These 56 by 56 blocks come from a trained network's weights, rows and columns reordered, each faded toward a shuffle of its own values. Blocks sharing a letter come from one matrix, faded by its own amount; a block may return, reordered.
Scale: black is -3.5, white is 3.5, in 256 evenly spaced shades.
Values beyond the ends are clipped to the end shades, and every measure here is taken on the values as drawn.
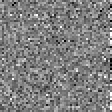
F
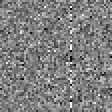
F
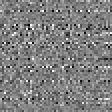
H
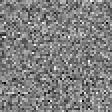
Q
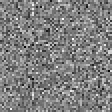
F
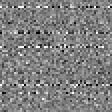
H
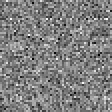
Q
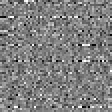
H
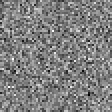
F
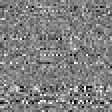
H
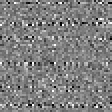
H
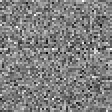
Q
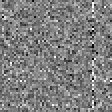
F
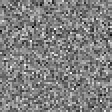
Q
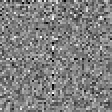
F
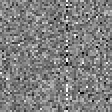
F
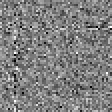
F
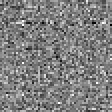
F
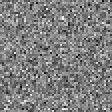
Q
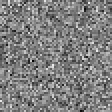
Q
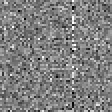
F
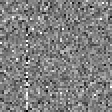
F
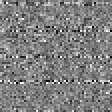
H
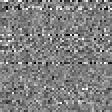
H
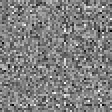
F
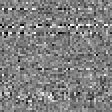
H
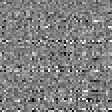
H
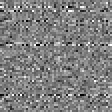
H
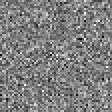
F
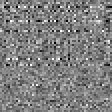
H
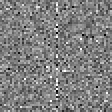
F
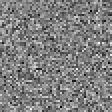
Q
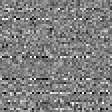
H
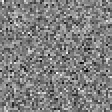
Q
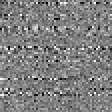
H
